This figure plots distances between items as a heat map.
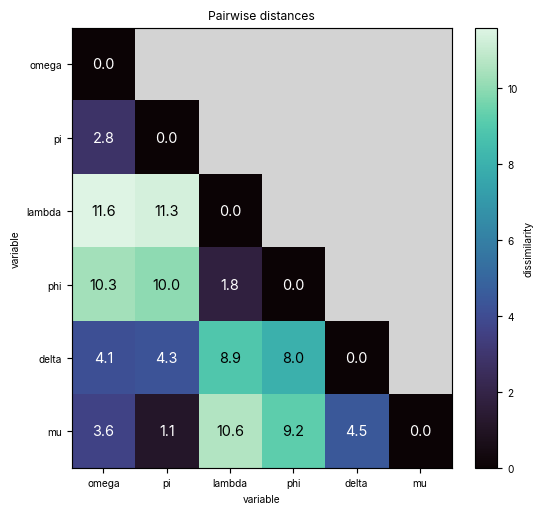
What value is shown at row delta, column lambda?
8.9
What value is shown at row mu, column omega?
3.6
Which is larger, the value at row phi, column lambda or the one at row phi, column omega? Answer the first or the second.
the second
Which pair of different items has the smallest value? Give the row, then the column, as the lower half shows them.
mu, pi
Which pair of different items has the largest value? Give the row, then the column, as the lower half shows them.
lambda, omega
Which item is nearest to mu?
pi
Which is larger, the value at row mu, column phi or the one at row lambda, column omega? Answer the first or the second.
the second
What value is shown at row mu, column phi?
9.2
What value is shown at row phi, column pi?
10.0
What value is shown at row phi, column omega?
10.3
